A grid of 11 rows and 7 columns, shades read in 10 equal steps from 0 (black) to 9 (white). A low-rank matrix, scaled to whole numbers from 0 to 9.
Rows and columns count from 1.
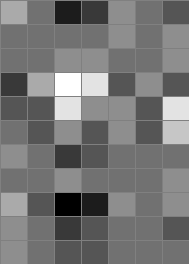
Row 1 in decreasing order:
6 5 4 4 3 2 1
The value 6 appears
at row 1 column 1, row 4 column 2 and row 9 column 1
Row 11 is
5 4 3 3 4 4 4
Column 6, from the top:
4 4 4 5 3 3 4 4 4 4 4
